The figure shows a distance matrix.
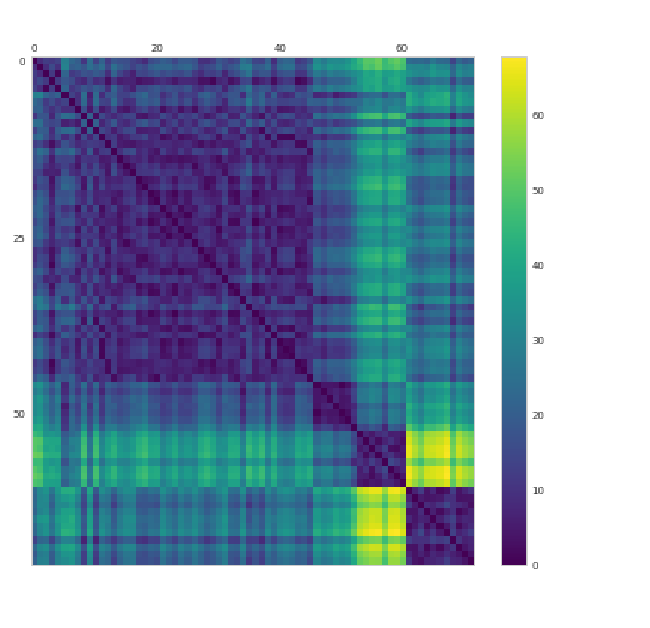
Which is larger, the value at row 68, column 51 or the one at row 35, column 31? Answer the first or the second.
the first
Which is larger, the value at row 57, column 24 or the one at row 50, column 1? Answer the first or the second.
the second
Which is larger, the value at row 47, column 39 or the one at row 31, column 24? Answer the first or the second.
the first
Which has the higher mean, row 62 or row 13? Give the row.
62
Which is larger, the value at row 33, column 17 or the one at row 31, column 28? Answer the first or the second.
the second
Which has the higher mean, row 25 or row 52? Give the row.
52
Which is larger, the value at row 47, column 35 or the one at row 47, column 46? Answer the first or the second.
the first
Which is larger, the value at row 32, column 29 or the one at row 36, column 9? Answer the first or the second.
the second
